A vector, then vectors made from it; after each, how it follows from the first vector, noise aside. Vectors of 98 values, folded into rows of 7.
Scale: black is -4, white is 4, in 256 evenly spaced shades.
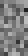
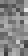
sign-scrambled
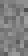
shrunk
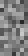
wrapped around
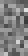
negated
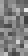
negated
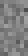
shrunk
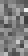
negated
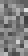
negated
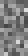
negated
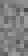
shrunk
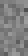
shrunk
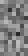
wrapped around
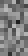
wrapped around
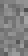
shrunk
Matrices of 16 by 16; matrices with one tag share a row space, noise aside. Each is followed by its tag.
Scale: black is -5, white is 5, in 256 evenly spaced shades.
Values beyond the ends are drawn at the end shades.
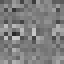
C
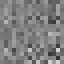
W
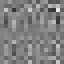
W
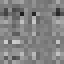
C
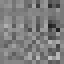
W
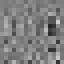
W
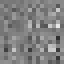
W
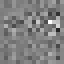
W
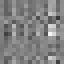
W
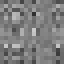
C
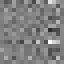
W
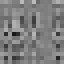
C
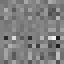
W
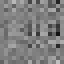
W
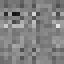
C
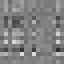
C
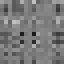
C
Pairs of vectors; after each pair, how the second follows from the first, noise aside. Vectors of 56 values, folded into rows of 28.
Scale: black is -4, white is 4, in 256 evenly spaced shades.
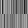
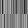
copied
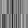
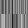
sign-scrambled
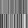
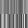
sign-scrambled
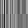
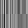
copied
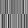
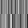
shuffled
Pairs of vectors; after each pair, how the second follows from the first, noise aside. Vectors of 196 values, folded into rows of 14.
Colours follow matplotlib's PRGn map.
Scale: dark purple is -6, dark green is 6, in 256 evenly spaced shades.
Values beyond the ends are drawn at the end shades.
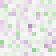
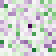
scaled up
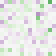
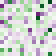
scaled up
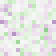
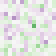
shuffled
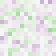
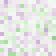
shuffled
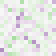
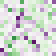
scaled up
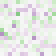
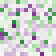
scaled up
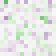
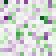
scaled up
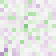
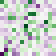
scaled up
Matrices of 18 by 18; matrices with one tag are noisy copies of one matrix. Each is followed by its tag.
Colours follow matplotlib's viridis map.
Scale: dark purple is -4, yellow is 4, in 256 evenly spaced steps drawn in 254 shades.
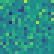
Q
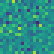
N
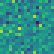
N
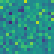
Q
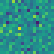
N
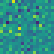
N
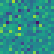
N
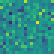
Q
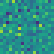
N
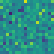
Q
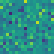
Q
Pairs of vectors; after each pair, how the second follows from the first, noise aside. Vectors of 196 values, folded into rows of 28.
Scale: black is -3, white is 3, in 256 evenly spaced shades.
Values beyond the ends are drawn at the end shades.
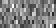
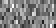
copied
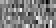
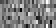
negated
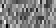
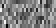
copied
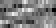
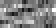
negated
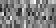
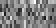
copied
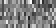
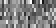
copied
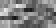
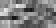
copied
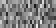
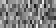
copied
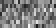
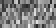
copied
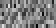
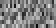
copied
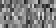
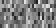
negated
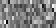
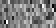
negated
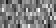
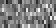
copied
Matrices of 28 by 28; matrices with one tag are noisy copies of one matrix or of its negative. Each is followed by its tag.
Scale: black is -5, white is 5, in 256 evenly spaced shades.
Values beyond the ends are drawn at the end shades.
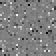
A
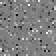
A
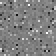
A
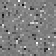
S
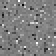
S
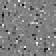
S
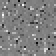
S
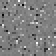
S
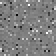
A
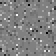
A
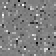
S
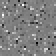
S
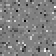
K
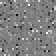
A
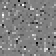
S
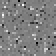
S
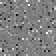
A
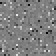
A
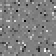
K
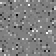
A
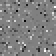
K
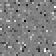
K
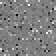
A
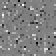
S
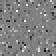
K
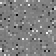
A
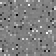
A
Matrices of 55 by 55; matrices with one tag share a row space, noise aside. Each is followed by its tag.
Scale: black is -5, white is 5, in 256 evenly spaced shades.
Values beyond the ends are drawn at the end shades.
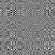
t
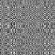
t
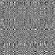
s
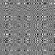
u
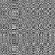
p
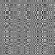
u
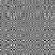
t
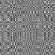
t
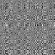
u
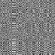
p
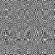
u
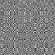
s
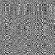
u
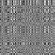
t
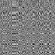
p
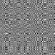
u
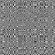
s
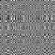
t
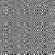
u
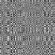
t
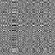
p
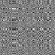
p
